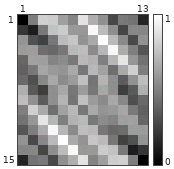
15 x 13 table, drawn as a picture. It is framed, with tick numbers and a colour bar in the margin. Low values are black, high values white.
Slope: none. Symmetry: a half turn. Grain: diagonal, down to the right.
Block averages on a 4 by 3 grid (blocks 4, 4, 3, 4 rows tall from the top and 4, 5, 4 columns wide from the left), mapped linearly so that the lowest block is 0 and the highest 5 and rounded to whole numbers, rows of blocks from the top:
0 5 1
1 3 2
3 3 1
1 5 0
